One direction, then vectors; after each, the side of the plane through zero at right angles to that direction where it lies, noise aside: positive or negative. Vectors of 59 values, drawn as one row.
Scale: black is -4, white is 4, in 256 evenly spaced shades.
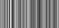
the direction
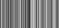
negative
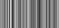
positive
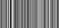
negative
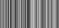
negative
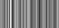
positive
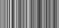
positive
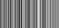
negative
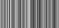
positive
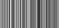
positive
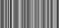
negative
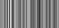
positive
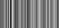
negative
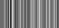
negative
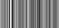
positive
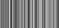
negative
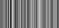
negative
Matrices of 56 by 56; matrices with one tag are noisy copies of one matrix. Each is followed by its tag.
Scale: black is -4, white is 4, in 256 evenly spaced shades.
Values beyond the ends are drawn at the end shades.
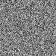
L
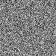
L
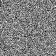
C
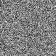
C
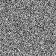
L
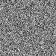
L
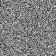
C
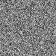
L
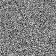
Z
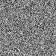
L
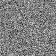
Z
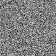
Z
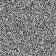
L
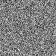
L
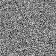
Z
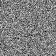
C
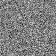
Z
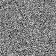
Z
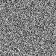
L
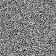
Z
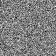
C
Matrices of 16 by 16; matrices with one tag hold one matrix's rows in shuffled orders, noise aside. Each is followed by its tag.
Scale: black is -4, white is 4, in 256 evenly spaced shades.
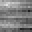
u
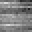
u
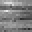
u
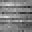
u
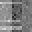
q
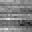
u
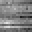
u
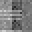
q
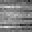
u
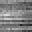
u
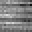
u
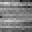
u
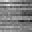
u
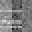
q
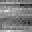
u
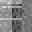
q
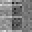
q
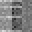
q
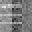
q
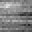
u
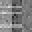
q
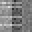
q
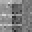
q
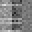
q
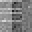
q
